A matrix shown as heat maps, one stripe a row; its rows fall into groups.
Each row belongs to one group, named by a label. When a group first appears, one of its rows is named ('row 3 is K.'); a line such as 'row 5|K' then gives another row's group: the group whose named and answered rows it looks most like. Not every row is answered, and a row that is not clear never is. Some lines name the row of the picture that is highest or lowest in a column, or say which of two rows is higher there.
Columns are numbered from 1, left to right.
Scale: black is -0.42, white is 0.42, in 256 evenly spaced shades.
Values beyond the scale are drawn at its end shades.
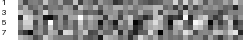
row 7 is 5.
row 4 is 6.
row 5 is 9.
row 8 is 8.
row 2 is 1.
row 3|8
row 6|9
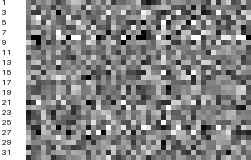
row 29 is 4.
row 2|1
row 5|8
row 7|9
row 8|5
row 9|1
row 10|5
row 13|9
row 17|1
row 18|5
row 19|5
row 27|5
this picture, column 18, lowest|21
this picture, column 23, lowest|8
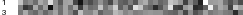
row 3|1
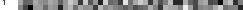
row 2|5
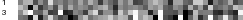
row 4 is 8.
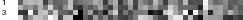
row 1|6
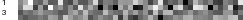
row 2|9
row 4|5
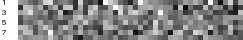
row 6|8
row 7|9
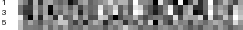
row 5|4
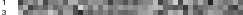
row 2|1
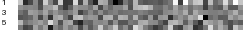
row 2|8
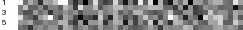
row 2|1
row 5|4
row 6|5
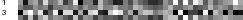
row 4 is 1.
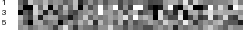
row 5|5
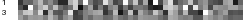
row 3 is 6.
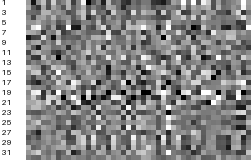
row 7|6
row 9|9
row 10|5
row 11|6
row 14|8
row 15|9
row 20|8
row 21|6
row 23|5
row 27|5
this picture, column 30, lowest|21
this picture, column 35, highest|17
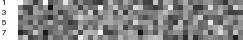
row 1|8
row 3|5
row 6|4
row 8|1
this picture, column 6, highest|1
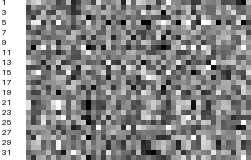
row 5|9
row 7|5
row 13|6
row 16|8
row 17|5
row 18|4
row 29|9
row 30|9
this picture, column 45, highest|15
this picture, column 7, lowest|19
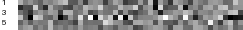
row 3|5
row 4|5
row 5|8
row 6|9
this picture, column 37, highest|6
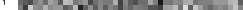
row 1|5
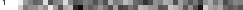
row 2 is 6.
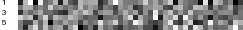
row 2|9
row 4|8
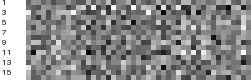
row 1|4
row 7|4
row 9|9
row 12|9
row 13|1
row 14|4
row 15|6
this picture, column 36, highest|11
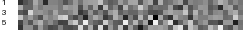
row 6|4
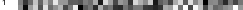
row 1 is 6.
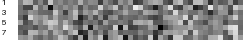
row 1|9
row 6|5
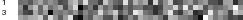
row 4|6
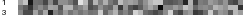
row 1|1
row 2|5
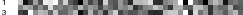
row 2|9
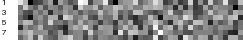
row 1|1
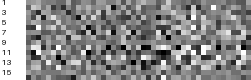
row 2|6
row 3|5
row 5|9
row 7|4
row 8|5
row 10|9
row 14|9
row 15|4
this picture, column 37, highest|10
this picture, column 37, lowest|12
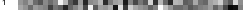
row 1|4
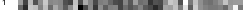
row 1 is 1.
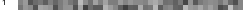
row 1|1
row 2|8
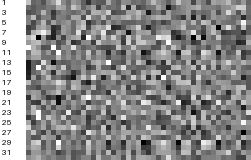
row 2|5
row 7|6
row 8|1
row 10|8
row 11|9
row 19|8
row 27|1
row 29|9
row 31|4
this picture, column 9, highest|23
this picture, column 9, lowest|16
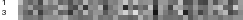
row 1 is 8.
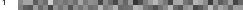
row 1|9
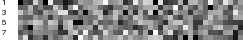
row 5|6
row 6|5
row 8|1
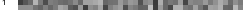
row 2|4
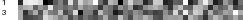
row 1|6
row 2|9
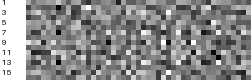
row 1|6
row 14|5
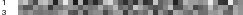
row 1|8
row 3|4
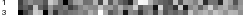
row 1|8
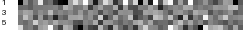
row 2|5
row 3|9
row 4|6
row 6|6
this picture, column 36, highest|3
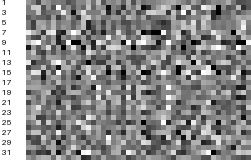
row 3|8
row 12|8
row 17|9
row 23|9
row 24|1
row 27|9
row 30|8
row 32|6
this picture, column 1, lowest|10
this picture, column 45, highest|9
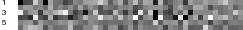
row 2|9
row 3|4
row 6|6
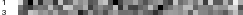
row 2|5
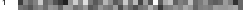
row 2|5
